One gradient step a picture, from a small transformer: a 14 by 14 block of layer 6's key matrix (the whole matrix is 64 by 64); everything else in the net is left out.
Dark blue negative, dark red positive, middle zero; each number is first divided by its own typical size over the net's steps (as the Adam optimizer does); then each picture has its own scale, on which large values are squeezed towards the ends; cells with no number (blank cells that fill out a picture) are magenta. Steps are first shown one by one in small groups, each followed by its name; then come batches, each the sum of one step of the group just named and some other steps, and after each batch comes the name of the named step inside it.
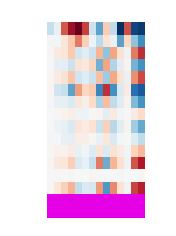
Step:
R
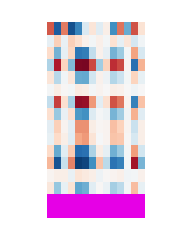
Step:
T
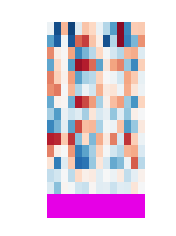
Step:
T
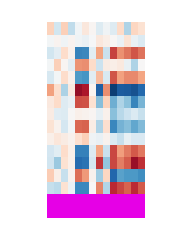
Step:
T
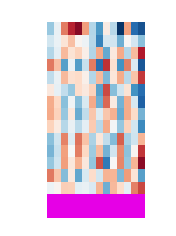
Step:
R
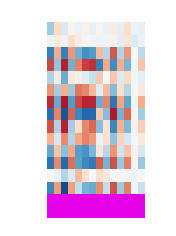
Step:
T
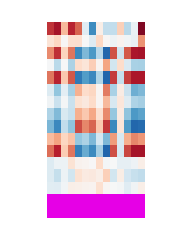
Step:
R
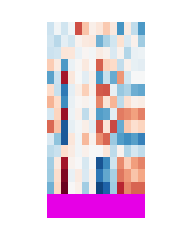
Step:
R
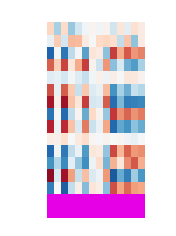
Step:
T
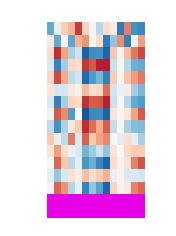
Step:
R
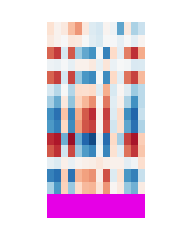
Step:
R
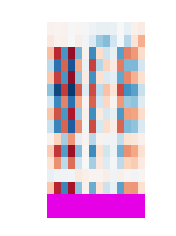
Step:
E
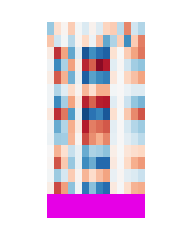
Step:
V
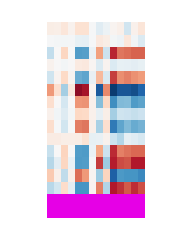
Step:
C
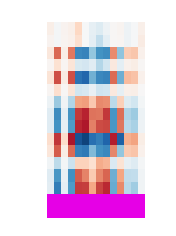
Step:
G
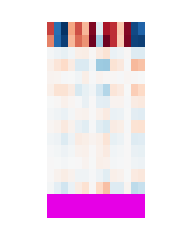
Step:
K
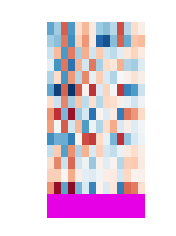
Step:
E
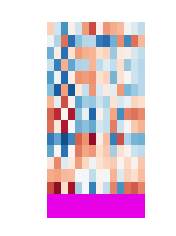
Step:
E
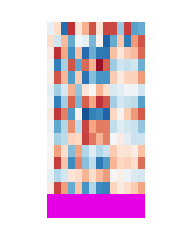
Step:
V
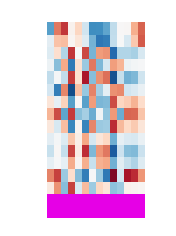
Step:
E
